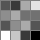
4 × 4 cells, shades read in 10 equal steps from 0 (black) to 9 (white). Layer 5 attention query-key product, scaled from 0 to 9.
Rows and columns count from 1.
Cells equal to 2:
2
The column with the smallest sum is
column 4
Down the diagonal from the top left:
3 6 6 0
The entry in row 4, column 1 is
9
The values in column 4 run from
0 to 8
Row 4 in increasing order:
0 2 7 9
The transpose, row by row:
3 5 3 9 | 2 6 5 7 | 6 4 6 2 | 8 4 3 0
